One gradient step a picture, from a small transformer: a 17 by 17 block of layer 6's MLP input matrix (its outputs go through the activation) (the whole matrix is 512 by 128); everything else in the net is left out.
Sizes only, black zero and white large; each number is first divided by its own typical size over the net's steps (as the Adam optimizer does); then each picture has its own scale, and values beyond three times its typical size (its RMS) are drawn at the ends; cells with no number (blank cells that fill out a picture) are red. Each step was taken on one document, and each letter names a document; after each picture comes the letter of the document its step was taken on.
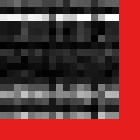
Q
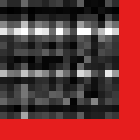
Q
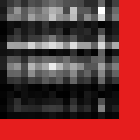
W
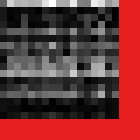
W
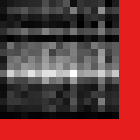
W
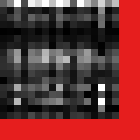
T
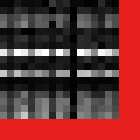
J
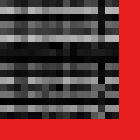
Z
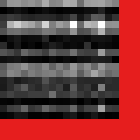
W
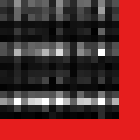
T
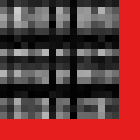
J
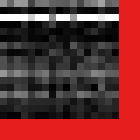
Q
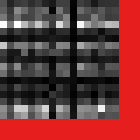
J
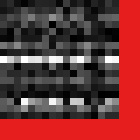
Q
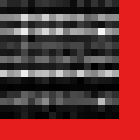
Q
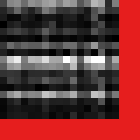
W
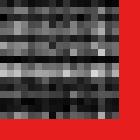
W
